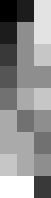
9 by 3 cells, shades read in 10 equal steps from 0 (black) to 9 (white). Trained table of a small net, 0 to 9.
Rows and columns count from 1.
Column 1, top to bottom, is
0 1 2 3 4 6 6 7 9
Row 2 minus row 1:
1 4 0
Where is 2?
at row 3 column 1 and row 9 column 3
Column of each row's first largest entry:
3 3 3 2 3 1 1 1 1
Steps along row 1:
up up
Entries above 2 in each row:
1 2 2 3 3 3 3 3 2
